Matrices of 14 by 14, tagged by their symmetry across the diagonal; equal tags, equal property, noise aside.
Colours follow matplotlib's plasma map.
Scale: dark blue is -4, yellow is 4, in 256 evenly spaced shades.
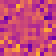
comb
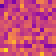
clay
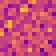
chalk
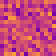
comb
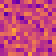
clay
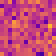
clay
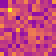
chalk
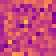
comb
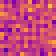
comb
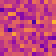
clay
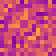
chalk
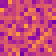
chalk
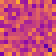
chalk
